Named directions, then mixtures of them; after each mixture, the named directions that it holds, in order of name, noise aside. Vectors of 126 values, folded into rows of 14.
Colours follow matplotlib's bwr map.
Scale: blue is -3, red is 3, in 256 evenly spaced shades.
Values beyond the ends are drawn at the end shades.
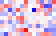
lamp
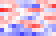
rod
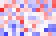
lamp, rod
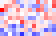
lamp, rod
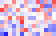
lamp, rod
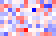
lamp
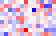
lamp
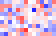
lamp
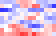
rod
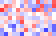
lamp, rod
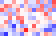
lamp, rod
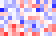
lamp, rod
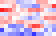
rod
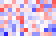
lamp, rod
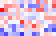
lamp, rod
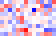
lamp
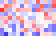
lamp, rod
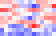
rod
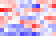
rod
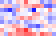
lamp, rod
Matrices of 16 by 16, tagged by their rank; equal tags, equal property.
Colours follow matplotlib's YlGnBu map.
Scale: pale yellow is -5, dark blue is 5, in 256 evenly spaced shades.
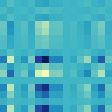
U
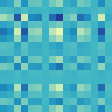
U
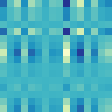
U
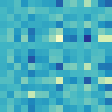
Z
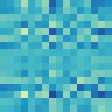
Z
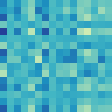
Z
